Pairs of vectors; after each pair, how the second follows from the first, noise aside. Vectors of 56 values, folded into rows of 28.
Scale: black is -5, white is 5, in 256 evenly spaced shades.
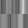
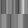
copied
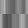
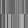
sign-scrambled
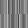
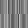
copied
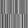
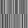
copied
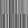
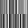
scaled up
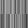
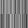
copied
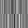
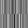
copied
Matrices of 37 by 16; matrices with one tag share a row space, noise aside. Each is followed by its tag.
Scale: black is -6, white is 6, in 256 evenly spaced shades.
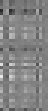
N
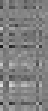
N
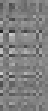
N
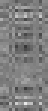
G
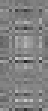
G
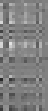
N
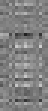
G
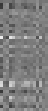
N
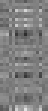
G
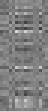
G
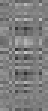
G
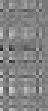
N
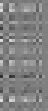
N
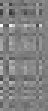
N
